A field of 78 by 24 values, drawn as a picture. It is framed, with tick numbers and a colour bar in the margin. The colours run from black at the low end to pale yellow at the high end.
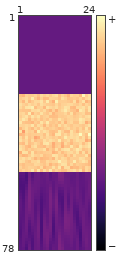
It is made of 3 by 1 panels. Panel 1,1: low, flat. Panel 2,1: very high, fine-grained, faint in contrast. Panel 3,1: low, streaked downward, faint in contrast.
